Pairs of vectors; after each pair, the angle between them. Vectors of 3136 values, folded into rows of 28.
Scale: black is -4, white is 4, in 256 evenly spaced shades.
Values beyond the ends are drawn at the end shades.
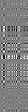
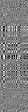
nearly opposite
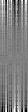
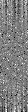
partly aligned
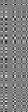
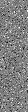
orthogonal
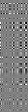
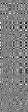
nearly parallel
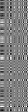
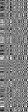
nearly parallel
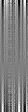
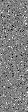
orthogonal
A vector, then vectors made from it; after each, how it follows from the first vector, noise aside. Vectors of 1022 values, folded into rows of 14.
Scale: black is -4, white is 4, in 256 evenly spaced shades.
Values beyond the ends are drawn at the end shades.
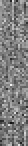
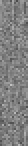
shrunk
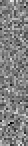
sign-scrambled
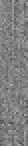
shrunk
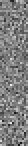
sign-scrambled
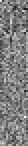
wrapped around
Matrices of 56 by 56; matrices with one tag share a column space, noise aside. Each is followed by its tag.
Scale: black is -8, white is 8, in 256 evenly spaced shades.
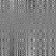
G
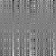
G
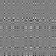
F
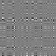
F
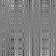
G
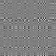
F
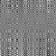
G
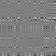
F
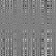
G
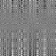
G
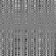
G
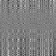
G
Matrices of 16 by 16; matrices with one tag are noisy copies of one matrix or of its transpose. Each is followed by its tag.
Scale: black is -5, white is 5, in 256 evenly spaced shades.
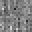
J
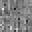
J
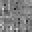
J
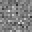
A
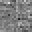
J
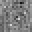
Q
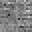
J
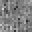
J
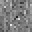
Q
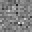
A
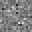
A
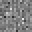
A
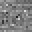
Q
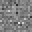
A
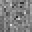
Q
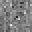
Q
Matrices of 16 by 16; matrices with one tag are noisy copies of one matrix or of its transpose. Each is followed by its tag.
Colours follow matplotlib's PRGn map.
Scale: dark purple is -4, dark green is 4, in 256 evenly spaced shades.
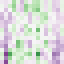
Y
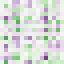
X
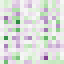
X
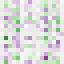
X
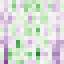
Y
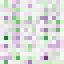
X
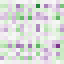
X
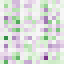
X
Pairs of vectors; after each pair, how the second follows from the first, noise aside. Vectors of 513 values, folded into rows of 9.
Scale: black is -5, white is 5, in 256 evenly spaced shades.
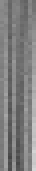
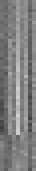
wrapped around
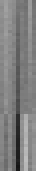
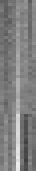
negated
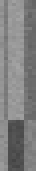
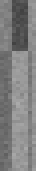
reversed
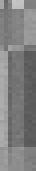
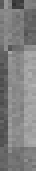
negated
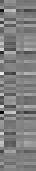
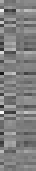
negated
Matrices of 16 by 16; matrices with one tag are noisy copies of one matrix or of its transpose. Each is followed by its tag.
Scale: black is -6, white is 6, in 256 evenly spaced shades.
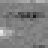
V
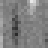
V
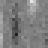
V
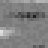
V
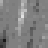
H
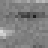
V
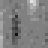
V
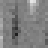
V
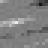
H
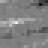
H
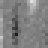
V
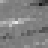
H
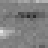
V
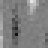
V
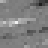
H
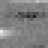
V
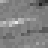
H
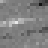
H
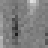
V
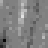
H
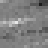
H
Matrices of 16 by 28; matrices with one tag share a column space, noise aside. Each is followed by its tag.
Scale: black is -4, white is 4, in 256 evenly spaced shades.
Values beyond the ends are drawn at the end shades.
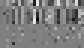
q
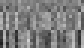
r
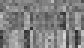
r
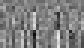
r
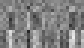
r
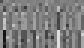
r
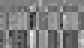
r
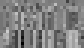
r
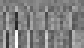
r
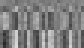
r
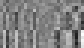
r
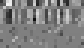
q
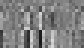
r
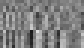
r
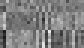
r
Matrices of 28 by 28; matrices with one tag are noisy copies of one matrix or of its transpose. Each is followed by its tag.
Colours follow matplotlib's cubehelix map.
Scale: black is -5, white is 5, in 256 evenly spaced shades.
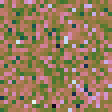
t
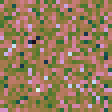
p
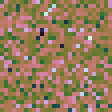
p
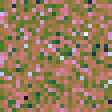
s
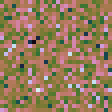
p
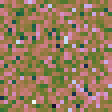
t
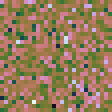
t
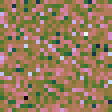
s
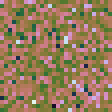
t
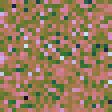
s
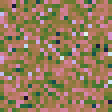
s
